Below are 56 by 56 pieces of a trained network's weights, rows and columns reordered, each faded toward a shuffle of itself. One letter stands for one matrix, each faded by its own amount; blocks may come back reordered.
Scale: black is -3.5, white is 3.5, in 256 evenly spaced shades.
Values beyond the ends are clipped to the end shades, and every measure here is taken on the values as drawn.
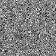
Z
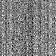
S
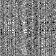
S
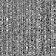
S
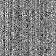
S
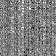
S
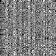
S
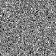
Z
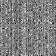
S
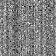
S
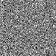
Z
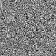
Z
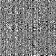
S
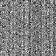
S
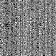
S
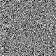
Z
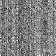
S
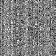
S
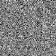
Z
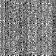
S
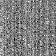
S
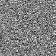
Z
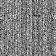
S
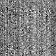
S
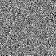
Z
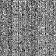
S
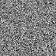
Z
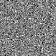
Z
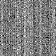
S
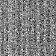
S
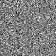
Z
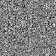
Z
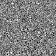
Z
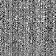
S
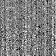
S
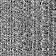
S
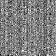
S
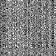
S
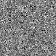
Z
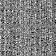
S
